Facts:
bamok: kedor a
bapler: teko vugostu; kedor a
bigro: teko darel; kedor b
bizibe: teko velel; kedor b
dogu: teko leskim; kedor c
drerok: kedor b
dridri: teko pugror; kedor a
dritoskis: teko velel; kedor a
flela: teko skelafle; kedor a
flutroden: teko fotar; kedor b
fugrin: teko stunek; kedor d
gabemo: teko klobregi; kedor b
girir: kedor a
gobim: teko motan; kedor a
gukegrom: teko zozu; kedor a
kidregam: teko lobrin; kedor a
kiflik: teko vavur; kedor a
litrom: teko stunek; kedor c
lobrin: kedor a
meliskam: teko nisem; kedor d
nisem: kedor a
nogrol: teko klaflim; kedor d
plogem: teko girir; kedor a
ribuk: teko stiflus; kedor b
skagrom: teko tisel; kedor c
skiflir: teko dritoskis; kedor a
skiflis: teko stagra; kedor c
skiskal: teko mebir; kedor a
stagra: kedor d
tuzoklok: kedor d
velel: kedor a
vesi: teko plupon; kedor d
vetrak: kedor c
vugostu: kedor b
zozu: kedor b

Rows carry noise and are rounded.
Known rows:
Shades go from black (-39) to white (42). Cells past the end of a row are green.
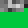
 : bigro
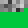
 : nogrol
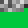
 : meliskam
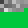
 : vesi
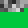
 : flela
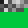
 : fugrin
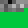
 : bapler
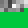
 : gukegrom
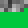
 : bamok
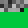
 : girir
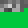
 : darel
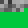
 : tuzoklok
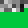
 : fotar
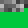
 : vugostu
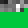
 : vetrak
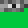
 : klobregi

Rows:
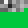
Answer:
stagra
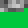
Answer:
ribuk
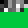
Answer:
litrom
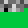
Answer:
velel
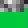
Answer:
flutroden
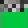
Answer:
stunek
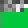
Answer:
skiflis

